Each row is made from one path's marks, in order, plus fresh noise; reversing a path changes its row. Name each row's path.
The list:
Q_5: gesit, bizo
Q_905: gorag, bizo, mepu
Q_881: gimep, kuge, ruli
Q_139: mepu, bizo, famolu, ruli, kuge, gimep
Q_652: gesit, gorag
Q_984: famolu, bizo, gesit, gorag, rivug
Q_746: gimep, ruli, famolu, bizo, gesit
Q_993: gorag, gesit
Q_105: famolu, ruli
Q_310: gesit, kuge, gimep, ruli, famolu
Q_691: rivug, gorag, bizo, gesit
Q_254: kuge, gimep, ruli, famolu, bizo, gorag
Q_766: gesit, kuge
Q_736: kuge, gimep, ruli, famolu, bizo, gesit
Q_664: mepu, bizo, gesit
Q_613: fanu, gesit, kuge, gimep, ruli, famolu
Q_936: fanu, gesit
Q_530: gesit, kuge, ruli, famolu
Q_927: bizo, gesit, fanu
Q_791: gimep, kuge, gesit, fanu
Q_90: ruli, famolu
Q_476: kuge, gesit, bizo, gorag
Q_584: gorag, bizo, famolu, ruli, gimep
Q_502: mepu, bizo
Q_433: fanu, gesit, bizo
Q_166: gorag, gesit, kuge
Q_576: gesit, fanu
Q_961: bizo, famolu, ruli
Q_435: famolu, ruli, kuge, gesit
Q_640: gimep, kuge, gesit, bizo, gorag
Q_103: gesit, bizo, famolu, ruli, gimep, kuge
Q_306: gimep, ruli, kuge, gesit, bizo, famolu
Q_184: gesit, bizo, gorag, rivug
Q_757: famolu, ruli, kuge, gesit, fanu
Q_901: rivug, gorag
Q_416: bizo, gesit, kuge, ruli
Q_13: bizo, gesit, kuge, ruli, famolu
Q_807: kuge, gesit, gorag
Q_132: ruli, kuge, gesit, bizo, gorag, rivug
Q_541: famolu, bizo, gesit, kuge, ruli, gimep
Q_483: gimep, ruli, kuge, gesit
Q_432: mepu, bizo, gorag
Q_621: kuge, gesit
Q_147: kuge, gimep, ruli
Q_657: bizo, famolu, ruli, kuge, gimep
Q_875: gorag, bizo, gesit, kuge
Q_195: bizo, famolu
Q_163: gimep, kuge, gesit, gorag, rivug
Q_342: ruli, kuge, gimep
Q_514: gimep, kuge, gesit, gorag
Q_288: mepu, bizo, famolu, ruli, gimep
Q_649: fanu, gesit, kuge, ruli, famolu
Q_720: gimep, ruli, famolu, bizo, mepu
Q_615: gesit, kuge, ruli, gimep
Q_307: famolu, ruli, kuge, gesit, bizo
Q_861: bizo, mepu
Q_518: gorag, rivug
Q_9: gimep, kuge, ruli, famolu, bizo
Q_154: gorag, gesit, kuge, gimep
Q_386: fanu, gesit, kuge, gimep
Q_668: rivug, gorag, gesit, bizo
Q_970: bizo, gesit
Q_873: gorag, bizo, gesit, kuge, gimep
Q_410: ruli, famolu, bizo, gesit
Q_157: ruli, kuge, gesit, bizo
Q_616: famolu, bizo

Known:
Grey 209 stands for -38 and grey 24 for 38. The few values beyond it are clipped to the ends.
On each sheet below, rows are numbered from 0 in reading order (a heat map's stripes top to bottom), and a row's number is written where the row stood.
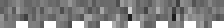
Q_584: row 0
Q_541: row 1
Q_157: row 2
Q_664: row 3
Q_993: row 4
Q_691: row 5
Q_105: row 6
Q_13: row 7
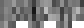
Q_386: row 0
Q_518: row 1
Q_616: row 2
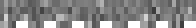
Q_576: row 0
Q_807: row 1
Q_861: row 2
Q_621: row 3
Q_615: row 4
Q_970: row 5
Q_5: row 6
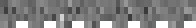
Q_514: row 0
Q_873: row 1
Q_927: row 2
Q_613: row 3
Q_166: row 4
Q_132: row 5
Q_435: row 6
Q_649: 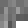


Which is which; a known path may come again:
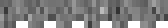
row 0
Q_668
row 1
Q_288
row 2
Q_736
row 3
Q_905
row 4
Q_163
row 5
Q_154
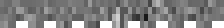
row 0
Q_435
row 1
Q_746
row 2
Q_613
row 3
Q_433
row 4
Q_195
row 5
Q_147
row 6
Q_9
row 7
Q_416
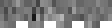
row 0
Q_476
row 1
Q_105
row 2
Q_410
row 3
Q_757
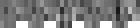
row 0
Q_875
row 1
Q_166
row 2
Q_502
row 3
Q_514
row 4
Q_518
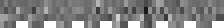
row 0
Q_664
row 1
Q_691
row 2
Q_310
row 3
Q_342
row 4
Q_927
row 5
Q_901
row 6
Q_961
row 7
Q_139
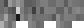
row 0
Q_993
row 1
Q_640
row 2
Q_103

